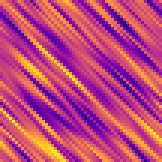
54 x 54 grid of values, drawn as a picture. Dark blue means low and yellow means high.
On average the colour sits 50% of the way up the scale. No row or column stands out. Neither half mirrors the other. There is no overall slope.
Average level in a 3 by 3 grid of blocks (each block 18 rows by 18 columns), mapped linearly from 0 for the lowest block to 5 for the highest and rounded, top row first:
2 3 1 | 3 1 0 | 5 1 4
